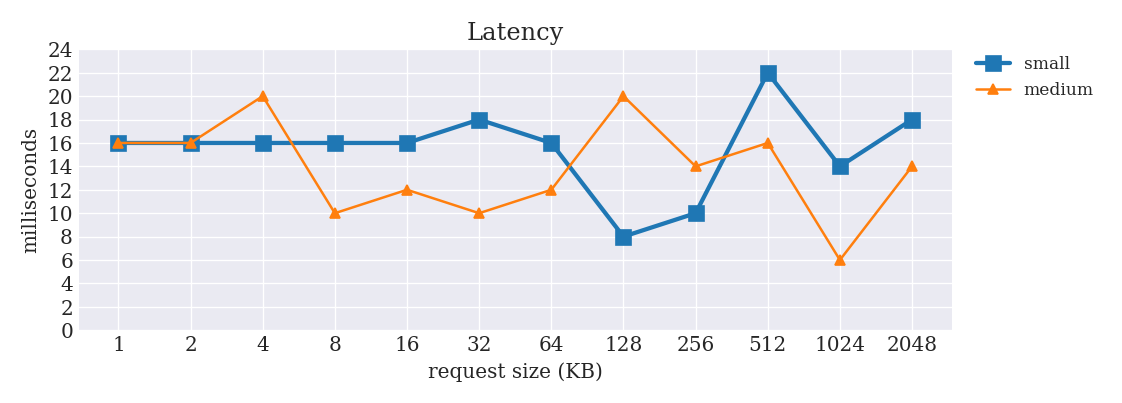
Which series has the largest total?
small
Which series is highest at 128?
medium
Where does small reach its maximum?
512
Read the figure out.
Title: Latency
x-axis: request size (KB), ticks 1 2 4 8 16 32 64 128 256 512 1024 2048
y-axis: milliseconds, ticks 0 2 4 6 8 10 12 14 16 18 20 22 24
Legend: small, medium
Values:
small: 16 16 16 16 16 18 16 8 10 22 14 18
medium: 16 16 20 10 12 10 12 20 14 16 6 14
